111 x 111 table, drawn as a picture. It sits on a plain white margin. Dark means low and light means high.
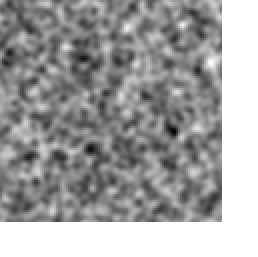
No lone cell stands out from its neighbours. There are no regular stripes. Neither half mirrors the other. On average the colour sits 50% of the way up the scale. The field is mottled with small blotches. No row or column stands out. The histogram is bell-shaped.
